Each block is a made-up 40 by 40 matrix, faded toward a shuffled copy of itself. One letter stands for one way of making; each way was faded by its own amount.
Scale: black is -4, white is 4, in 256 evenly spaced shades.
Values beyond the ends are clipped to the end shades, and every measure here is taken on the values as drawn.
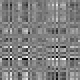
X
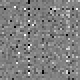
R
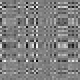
X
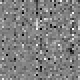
R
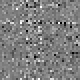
R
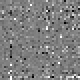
R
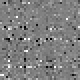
R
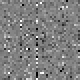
R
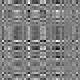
X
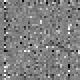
R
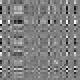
X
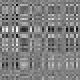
X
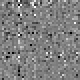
R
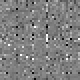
R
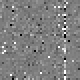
R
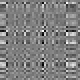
X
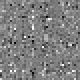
R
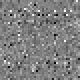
R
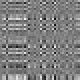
X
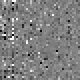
R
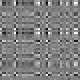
X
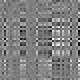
X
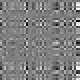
X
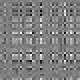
X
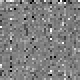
R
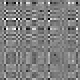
X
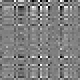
X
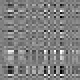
X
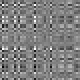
X
